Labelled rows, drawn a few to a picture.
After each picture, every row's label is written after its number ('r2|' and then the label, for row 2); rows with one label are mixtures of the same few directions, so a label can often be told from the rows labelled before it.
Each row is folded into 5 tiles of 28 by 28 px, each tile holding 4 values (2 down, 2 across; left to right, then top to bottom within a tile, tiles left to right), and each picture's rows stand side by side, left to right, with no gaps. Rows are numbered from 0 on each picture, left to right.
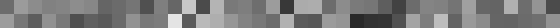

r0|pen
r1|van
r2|pen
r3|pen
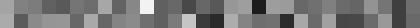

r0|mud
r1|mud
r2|mud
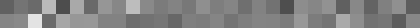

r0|van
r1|van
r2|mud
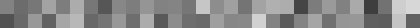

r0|van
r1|mud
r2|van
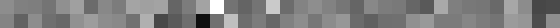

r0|pen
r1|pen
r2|pen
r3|van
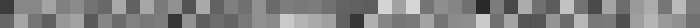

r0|mud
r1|van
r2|van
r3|mud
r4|pen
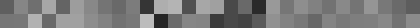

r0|van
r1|pen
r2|van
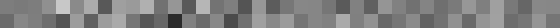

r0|mud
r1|van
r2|mud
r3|van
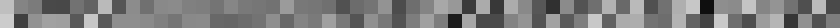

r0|mud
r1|pen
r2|mud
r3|van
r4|van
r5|mud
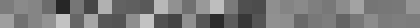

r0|mud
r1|pen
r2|pen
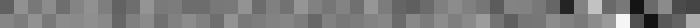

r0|van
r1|mud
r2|van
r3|pen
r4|pen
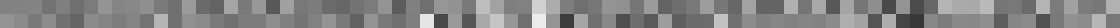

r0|van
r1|pen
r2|mud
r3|mud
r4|mud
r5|pen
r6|van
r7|mud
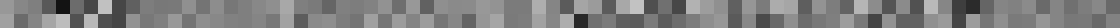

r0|mud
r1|van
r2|mud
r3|mud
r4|pen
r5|pen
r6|van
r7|mud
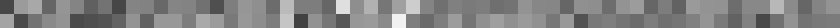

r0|pen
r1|pen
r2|mud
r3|pen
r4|pen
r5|pen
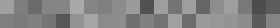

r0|pen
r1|van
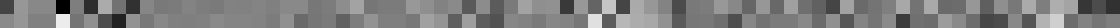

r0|mud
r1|pen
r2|pen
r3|van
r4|van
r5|van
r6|mud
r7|van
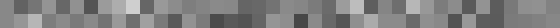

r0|van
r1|pen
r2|pen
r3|van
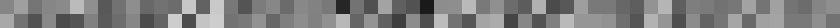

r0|pen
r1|van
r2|mud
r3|mud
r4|van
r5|van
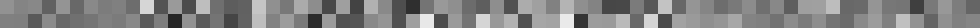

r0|van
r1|van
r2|van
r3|mud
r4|mud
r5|van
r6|pen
